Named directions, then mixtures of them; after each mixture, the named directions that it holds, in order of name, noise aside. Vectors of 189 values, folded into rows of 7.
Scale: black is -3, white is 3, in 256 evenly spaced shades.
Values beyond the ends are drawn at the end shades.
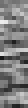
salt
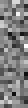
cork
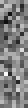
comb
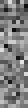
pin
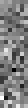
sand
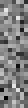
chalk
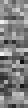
salt, sand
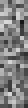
chalk, cork, salt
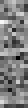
cork, pin, salt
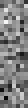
chalk, salt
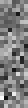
cork, sand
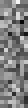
chalk, cork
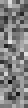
comb, pin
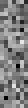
chalk, pin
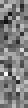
comb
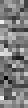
pin, salt, sand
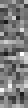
chalk, salt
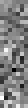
sand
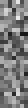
chalk, cork, pin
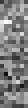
comb, salt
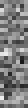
comb, salt, sand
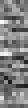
pin, salt, sand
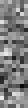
salt, sand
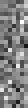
chalk, cork, pin
